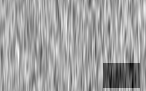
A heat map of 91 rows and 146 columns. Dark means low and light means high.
An odd patch, lower than its surroundings, sits in the bottom right. The values are skewed, with a long tail toward low values. The ninth with the lowest average is the bottom right. The grain runs up and down.
